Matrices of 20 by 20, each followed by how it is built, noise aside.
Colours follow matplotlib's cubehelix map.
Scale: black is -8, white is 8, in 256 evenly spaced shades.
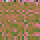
low rank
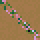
banded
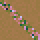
banded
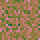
low rank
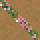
banded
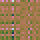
low rank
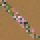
banded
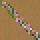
banded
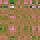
low rank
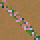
banded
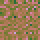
low rank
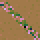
banded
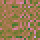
low rank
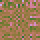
low rank
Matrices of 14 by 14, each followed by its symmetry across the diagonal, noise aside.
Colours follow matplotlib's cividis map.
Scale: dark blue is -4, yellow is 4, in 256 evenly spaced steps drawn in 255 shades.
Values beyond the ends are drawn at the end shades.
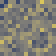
symmetric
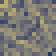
symmetric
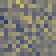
antisymmetric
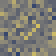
symmetric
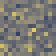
neither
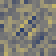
symmetric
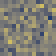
neither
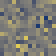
antisymmetric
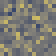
symmetric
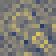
symmetric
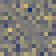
antisymmetric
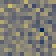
neither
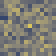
neither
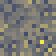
symmetric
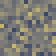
antisymmetric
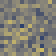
neither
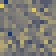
antisymmetric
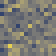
neither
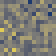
antisymmetric
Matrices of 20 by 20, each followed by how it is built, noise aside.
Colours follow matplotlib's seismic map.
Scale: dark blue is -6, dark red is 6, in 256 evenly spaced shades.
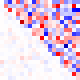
upper triangular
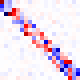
banded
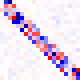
banded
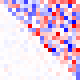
upper triangular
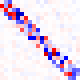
banded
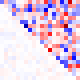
upper triangular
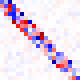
banded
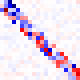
banded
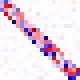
banded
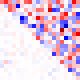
upper triangular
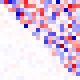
upper triangular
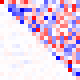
upper triangular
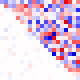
upper triangular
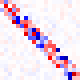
banded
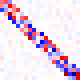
banded
